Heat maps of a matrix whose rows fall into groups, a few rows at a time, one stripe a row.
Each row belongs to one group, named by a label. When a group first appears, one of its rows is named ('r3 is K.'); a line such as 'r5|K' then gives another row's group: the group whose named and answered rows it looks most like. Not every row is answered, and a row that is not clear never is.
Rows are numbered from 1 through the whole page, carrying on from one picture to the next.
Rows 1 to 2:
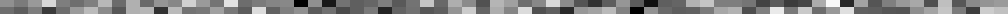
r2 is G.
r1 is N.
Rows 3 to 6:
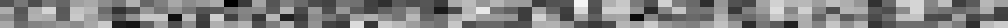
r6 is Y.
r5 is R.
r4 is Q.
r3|G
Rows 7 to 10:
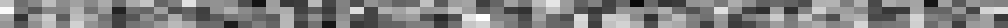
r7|N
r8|Y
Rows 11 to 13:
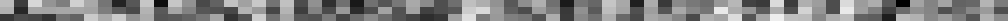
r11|Q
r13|G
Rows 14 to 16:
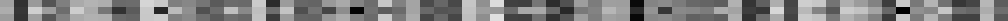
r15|Q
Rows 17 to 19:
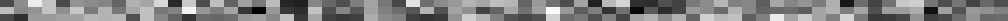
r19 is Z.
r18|N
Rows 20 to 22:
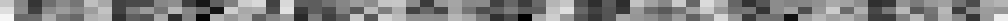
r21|N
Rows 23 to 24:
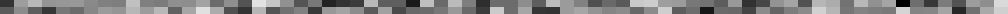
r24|G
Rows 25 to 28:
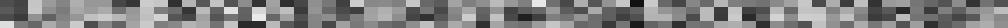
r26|Z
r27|Z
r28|N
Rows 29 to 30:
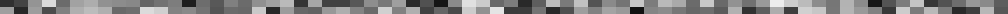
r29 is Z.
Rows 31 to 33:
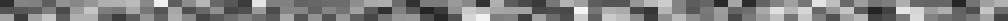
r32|G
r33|Q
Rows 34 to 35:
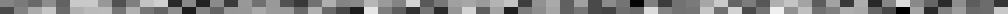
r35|Z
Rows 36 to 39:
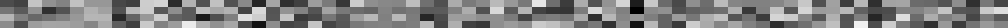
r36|R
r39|N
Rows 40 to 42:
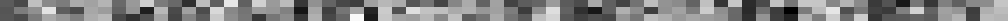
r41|Y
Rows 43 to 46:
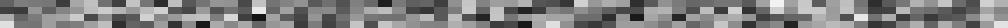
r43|G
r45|N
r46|Y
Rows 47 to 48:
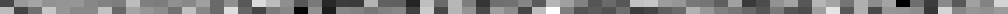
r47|Z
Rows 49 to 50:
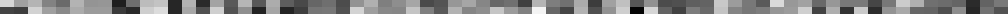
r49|R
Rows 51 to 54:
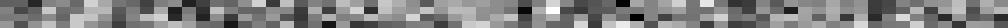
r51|Y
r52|Y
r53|R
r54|Q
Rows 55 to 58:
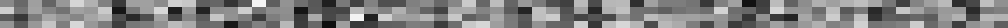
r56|R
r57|Y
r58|Q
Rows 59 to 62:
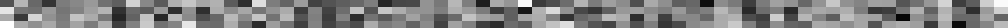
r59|G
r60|Y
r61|Q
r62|N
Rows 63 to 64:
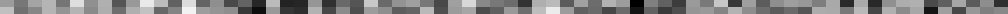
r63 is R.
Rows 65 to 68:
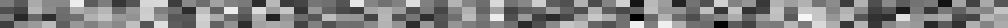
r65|R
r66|Z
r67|G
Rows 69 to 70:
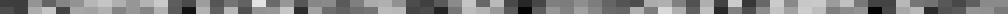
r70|Z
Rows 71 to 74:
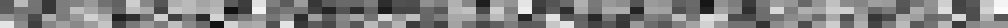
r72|G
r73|Y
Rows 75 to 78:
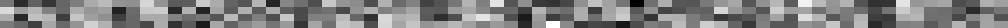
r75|G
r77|Q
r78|Y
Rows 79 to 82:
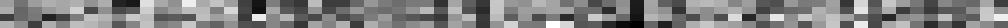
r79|N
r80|N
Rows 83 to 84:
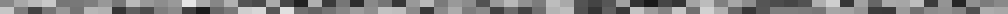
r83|N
